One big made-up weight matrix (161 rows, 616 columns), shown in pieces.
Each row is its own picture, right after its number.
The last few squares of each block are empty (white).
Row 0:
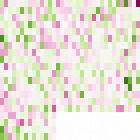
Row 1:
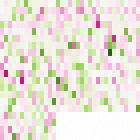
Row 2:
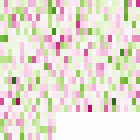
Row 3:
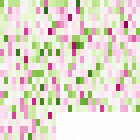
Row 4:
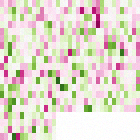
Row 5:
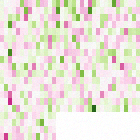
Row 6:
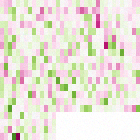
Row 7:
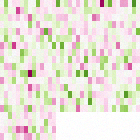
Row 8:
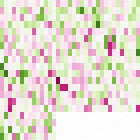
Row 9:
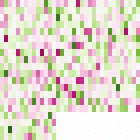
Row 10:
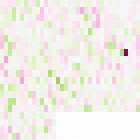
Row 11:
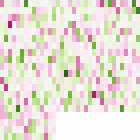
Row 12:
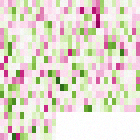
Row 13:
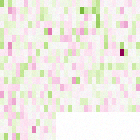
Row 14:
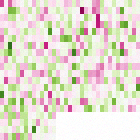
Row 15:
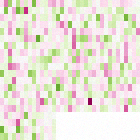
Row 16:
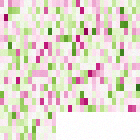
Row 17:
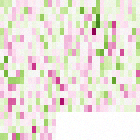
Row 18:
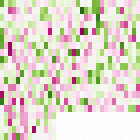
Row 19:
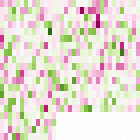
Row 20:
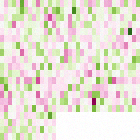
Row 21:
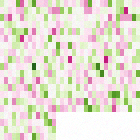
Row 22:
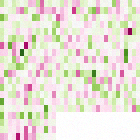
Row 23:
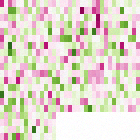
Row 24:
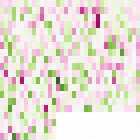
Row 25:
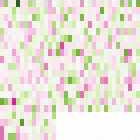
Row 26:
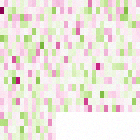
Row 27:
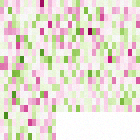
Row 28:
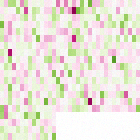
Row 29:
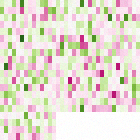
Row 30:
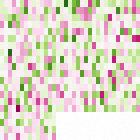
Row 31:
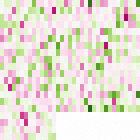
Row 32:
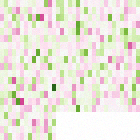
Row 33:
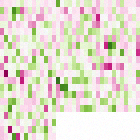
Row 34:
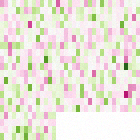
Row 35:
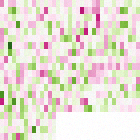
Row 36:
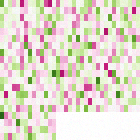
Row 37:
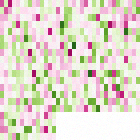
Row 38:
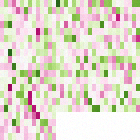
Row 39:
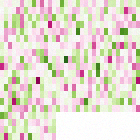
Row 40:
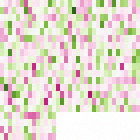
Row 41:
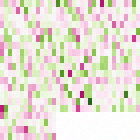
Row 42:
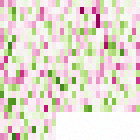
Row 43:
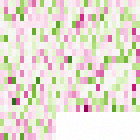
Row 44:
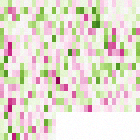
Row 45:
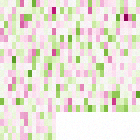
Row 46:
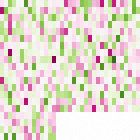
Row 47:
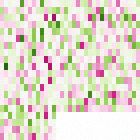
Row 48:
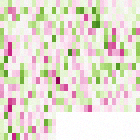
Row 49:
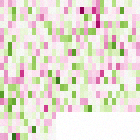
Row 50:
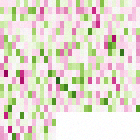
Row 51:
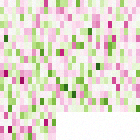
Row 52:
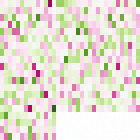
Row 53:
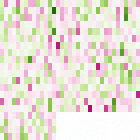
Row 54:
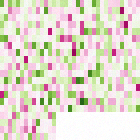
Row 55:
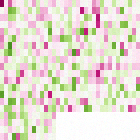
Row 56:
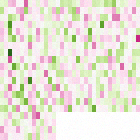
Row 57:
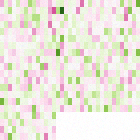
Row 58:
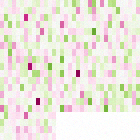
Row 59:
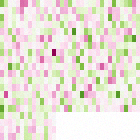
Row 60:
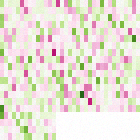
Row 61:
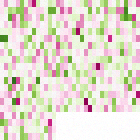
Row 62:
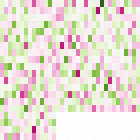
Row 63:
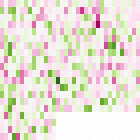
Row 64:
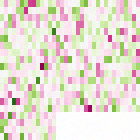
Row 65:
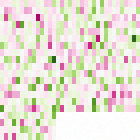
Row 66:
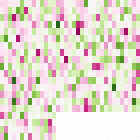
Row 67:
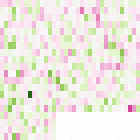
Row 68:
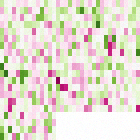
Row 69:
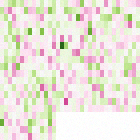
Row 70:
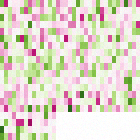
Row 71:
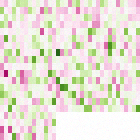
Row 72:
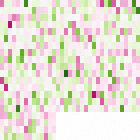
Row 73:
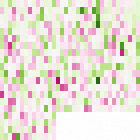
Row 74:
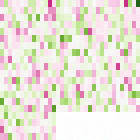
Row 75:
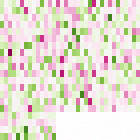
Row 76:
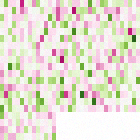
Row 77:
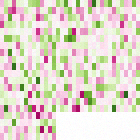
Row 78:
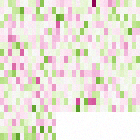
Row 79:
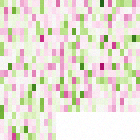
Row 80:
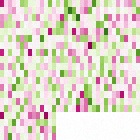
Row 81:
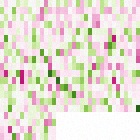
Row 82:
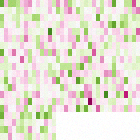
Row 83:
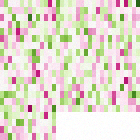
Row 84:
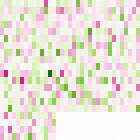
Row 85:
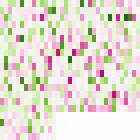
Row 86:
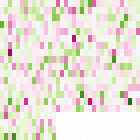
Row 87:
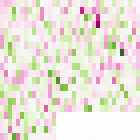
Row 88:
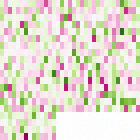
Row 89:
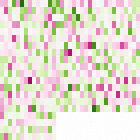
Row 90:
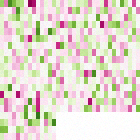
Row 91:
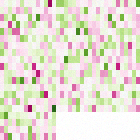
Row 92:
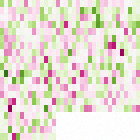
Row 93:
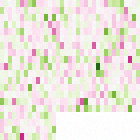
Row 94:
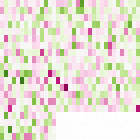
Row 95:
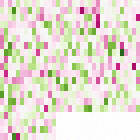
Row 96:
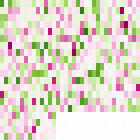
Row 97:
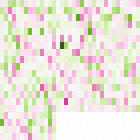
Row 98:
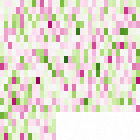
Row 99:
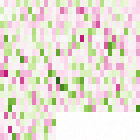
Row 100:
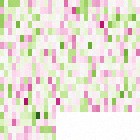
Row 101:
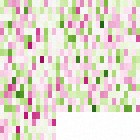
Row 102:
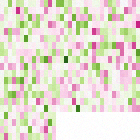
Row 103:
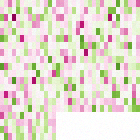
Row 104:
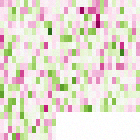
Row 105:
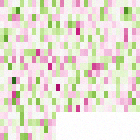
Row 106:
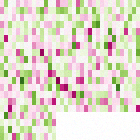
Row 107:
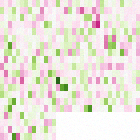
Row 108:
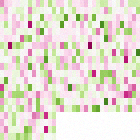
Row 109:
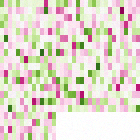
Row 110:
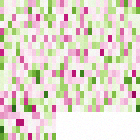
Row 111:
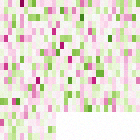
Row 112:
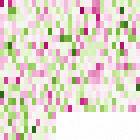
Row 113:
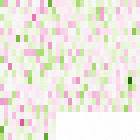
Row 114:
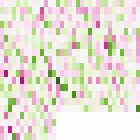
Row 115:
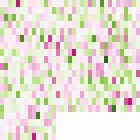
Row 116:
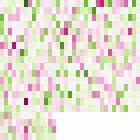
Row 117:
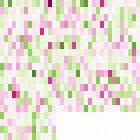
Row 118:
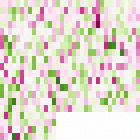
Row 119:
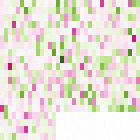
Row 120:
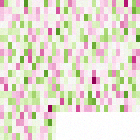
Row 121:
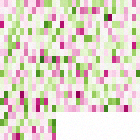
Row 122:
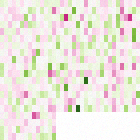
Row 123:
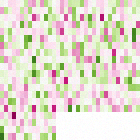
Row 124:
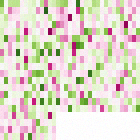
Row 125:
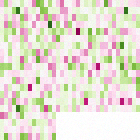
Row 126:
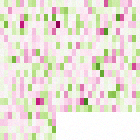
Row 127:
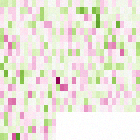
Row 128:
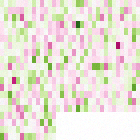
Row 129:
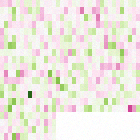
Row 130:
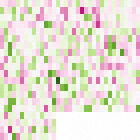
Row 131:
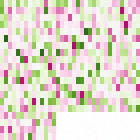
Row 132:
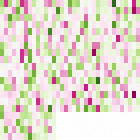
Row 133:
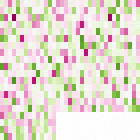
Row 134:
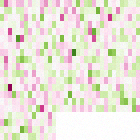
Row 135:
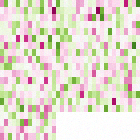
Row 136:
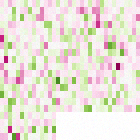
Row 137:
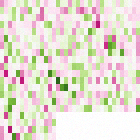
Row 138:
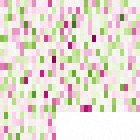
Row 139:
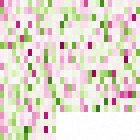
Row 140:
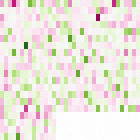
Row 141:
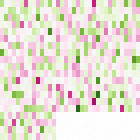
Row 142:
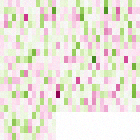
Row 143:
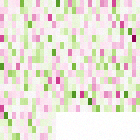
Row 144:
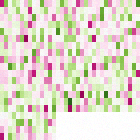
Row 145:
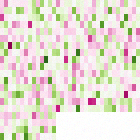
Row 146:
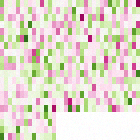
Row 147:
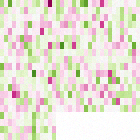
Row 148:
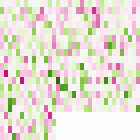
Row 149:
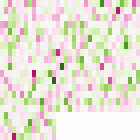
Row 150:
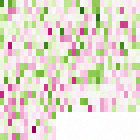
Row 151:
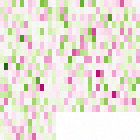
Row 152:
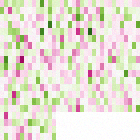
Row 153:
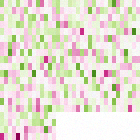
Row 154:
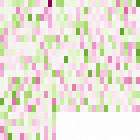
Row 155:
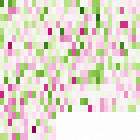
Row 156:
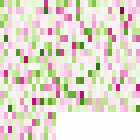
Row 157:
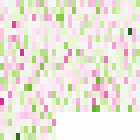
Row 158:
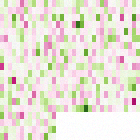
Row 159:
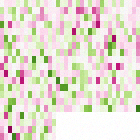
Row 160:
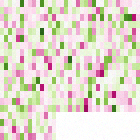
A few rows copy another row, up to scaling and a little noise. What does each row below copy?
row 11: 72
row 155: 150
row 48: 44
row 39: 98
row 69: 97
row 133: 103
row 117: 147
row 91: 52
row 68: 8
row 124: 3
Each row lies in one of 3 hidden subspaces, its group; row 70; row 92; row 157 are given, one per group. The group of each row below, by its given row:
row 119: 157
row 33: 92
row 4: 92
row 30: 157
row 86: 157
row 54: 92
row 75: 157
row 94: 92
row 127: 92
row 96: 92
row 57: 70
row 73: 92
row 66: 70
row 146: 70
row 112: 92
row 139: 157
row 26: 70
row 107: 92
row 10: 92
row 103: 70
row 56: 157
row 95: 92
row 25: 70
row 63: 92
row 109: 92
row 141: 157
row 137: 92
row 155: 92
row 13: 92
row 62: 157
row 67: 92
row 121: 157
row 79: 157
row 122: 70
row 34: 157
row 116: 157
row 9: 92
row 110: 70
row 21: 70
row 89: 157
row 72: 157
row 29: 70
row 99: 92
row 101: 157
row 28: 157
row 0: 70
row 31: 70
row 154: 70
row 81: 92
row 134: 70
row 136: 92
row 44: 92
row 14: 92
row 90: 157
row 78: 157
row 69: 70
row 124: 92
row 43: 70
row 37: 157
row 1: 92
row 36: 157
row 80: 157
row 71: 92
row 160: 70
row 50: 92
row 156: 92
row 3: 92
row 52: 70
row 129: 92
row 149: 157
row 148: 92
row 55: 92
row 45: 70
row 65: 157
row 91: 70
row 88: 70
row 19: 92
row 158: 70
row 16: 92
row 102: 70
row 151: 70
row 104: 92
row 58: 157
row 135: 70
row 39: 70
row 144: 70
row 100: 157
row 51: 92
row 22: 157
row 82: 157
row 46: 157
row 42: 92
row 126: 70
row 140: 157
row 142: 70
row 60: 157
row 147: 157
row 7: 157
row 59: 157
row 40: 157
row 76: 157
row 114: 92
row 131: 92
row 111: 70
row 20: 157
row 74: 70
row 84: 92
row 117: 157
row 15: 157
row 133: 70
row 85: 70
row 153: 157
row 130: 92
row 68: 92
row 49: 92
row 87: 92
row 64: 70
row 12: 92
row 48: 92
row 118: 92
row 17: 92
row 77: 157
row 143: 157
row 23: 92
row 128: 70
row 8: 92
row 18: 92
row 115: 70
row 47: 70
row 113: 70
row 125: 70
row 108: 157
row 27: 70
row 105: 70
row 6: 92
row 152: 70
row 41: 157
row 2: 70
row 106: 92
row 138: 70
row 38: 157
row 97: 70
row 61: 70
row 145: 157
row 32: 70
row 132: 157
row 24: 92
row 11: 157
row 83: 70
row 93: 70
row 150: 92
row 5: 157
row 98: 70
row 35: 92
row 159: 92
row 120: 157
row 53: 70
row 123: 70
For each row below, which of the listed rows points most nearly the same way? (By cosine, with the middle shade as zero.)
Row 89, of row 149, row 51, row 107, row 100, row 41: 41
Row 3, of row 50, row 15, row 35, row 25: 50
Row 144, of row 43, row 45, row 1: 43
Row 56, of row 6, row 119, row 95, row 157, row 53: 119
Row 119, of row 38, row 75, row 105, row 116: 38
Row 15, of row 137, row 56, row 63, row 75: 75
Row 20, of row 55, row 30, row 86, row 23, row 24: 30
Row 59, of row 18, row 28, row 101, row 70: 101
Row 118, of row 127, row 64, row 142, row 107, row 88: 107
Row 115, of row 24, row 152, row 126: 152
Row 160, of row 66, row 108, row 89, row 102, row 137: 66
